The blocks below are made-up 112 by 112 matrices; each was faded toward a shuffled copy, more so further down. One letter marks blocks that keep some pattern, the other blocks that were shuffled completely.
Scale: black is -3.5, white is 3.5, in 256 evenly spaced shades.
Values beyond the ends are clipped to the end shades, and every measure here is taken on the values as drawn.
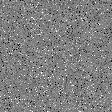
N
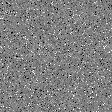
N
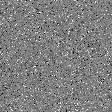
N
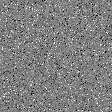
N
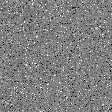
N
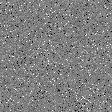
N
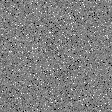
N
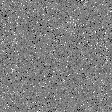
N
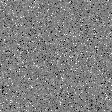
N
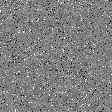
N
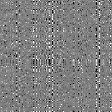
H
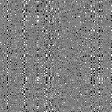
H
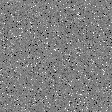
N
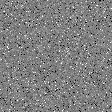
N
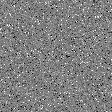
N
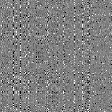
H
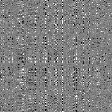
H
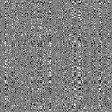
H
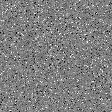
N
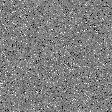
N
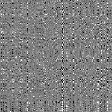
H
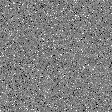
N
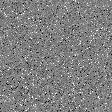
N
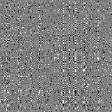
H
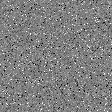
N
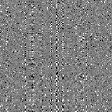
H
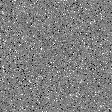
N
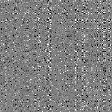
H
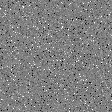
N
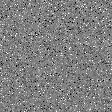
N
